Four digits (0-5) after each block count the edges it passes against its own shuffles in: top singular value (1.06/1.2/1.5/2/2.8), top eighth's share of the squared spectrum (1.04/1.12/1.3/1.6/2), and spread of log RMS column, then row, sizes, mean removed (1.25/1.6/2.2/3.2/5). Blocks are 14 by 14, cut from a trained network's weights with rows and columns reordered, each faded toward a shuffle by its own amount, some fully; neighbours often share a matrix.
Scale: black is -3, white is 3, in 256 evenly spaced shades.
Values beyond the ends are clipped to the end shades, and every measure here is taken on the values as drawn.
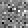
0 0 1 0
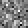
0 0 1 0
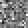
0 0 0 0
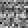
2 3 0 1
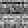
3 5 0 2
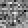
2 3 0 0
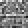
2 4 0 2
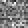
1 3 0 1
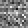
1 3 0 0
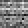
3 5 0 2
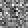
1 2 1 0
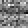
2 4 0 1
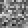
1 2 0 1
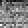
3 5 0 2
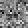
0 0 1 0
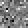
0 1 0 0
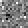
0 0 0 0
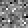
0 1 0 0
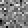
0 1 0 1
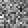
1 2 1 0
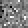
1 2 0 0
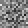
1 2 0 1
